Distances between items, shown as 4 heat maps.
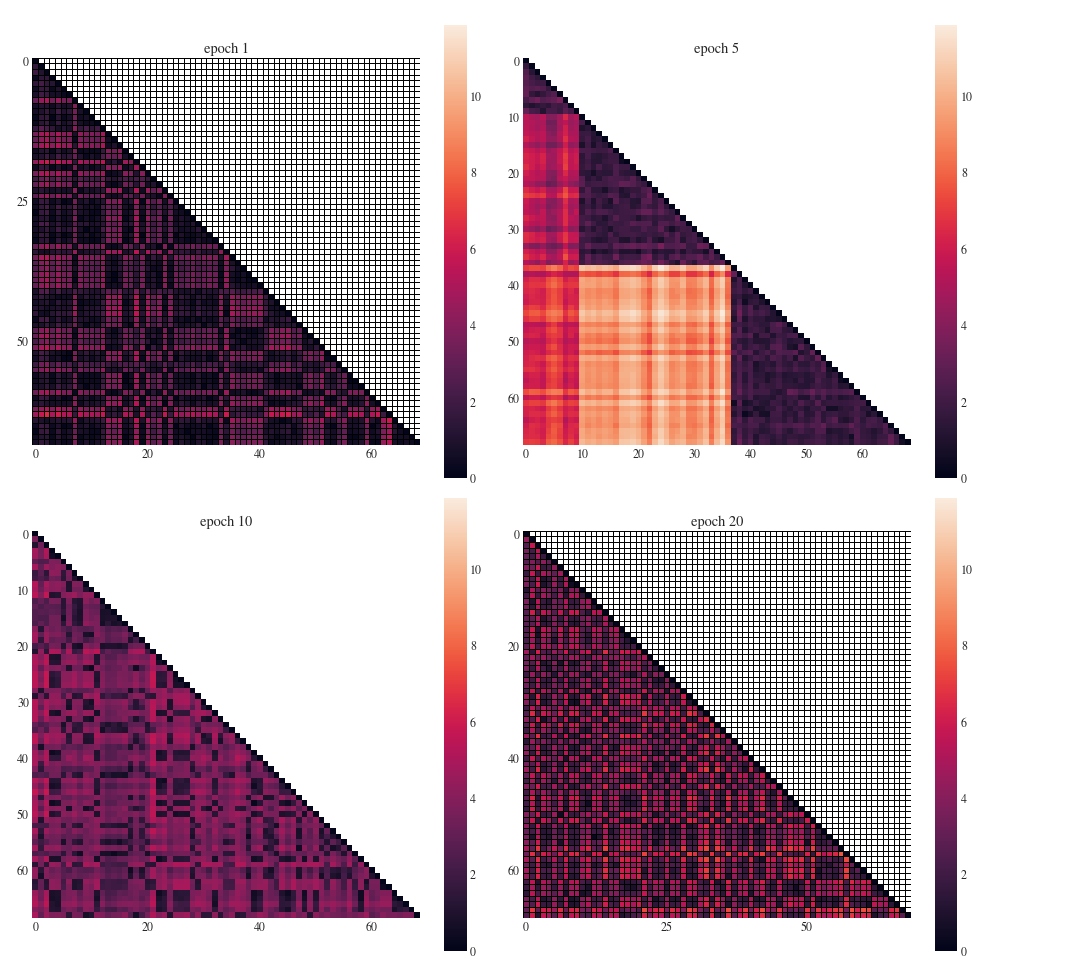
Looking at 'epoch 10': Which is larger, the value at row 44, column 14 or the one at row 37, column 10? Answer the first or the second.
the first
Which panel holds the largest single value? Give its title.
epoch 5
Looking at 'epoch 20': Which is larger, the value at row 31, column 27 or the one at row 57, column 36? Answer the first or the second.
the second
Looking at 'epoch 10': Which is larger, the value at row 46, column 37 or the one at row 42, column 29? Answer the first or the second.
the first
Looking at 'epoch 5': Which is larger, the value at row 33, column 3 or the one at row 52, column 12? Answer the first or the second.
the second
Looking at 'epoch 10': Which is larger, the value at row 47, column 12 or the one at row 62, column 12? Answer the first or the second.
the first
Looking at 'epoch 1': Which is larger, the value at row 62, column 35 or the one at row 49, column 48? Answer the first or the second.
the first
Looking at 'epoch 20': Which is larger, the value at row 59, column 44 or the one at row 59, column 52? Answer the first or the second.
the first
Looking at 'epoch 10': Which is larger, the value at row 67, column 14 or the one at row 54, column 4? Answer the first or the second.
the second
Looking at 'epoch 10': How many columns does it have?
69
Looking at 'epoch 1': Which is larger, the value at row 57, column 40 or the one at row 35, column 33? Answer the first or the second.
the first
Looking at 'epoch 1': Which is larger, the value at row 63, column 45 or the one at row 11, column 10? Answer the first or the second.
the first
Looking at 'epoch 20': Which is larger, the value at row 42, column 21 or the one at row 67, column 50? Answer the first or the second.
the second
